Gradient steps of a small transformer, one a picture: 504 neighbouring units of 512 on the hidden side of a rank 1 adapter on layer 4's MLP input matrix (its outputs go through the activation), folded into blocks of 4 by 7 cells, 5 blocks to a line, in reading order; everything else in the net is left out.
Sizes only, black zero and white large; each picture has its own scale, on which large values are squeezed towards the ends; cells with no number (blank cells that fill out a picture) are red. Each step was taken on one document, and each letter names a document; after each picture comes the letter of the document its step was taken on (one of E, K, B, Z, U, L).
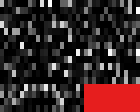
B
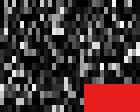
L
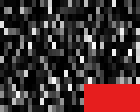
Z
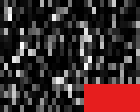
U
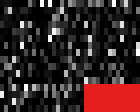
B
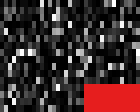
U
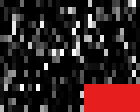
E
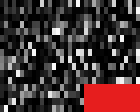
L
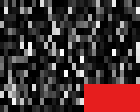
Z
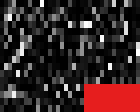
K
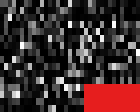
K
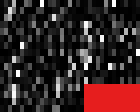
K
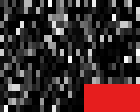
L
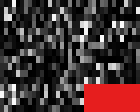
U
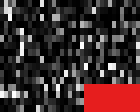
K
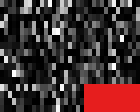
L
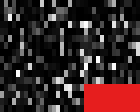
K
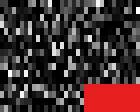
B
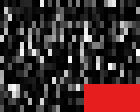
U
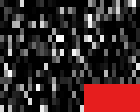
E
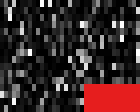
U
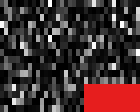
L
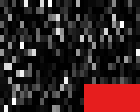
L
